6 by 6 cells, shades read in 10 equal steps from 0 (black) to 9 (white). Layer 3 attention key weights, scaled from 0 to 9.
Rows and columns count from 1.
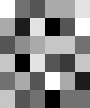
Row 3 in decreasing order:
7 7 6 5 4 3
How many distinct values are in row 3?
5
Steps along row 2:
down up down up up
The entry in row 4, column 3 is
8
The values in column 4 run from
0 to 9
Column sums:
36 19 32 25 28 33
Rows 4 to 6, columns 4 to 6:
3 2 7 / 9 6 1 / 0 4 4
